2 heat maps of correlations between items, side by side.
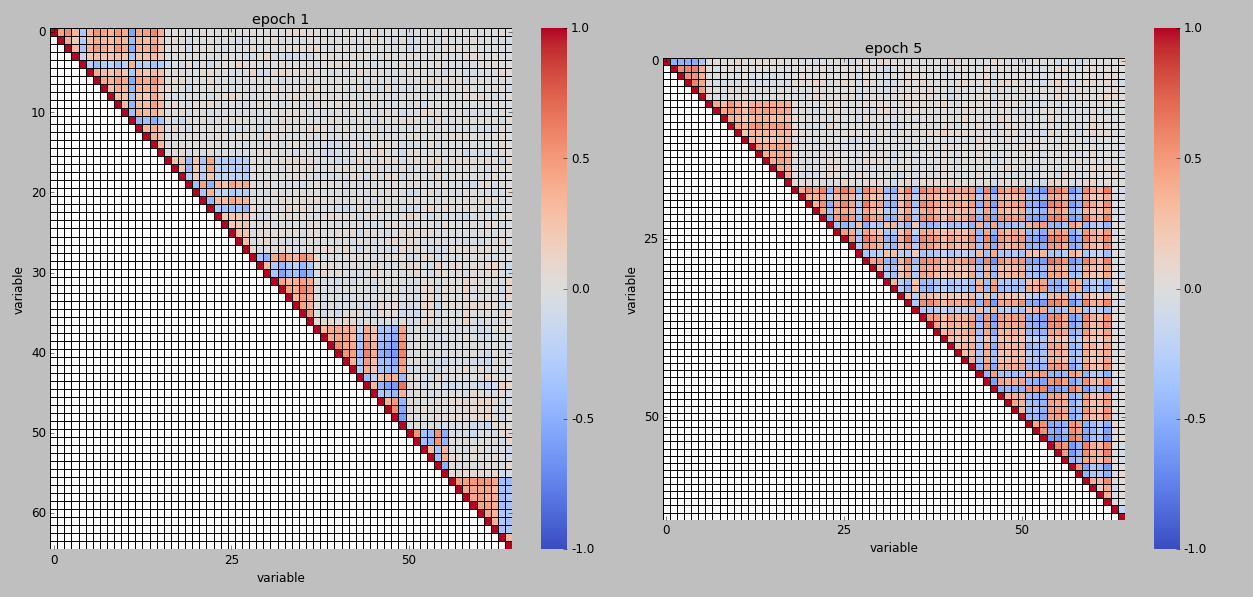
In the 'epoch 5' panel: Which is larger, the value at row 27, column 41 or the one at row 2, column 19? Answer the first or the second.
the second
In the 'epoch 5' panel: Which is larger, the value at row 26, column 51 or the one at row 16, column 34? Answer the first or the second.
the second
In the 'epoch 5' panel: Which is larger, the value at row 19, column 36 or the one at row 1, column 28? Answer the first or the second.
the first
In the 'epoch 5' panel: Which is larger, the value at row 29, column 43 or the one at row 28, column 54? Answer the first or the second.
the second
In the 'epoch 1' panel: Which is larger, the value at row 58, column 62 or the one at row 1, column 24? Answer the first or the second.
the first
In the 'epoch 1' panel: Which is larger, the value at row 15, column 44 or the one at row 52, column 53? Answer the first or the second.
the second
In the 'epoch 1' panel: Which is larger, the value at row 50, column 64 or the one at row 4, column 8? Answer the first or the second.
the first
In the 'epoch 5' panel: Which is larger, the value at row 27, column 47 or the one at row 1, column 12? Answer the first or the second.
the second
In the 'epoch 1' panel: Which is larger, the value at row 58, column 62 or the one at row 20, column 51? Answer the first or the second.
the first
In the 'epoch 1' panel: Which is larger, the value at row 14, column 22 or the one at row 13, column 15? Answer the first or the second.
the second
